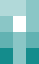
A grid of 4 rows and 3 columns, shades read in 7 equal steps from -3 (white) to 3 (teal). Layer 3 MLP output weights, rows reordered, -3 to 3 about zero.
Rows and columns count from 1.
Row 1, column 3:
0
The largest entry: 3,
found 2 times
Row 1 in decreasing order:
0 -1 -1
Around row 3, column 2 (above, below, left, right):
-3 0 1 1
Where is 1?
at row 3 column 1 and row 3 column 3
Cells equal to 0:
5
